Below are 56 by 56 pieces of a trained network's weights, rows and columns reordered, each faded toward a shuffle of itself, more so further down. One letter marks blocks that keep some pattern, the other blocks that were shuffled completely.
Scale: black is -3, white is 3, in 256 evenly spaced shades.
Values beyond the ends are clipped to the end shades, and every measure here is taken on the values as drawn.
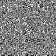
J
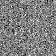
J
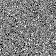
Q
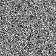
Q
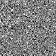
J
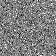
Q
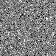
Q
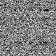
J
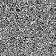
J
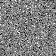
Q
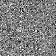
J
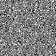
J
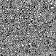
J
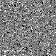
J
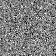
Q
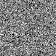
J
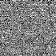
J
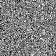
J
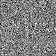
J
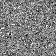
Q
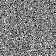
Q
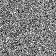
Q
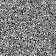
Q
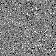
J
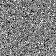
Q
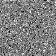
J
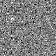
J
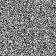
Q
